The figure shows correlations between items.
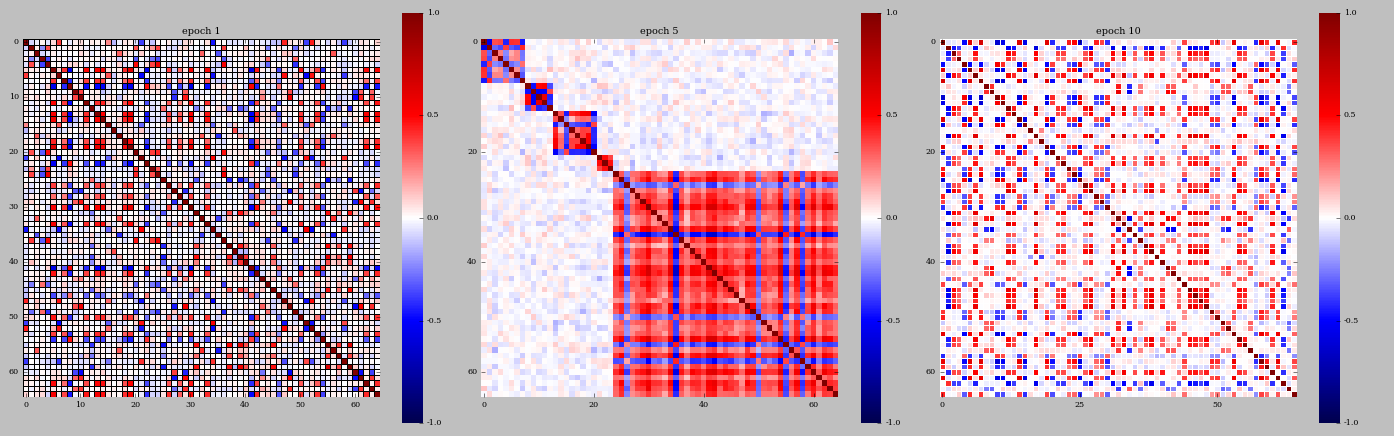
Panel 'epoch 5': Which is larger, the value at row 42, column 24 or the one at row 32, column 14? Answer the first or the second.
the first
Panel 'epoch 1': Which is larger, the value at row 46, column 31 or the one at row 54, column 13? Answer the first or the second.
the first
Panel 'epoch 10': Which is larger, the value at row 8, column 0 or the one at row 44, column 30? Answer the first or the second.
the first
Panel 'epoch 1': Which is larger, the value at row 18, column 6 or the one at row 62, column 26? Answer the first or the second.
the second
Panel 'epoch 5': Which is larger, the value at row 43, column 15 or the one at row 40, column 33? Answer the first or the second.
the second
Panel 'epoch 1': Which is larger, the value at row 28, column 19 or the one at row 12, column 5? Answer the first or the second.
the first
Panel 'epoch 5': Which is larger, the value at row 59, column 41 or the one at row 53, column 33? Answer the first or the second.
the first
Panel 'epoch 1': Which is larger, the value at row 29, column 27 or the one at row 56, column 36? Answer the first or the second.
the second
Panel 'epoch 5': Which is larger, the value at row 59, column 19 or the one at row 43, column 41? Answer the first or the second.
the second
